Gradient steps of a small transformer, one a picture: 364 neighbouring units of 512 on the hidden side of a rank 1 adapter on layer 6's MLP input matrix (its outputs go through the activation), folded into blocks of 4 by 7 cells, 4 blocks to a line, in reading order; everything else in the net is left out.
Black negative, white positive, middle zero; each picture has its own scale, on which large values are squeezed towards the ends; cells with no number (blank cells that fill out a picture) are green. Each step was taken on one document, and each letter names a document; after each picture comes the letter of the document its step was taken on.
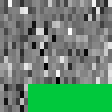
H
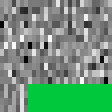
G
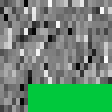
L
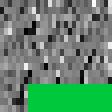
H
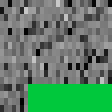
H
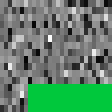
G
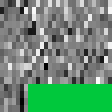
H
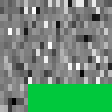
H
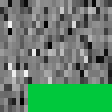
L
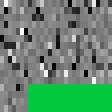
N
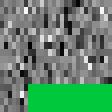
G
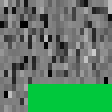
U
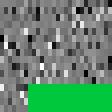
N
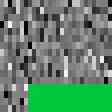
U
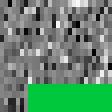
L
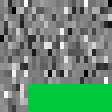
U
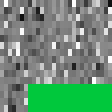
N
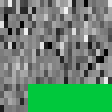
L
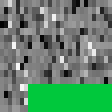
U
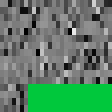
H
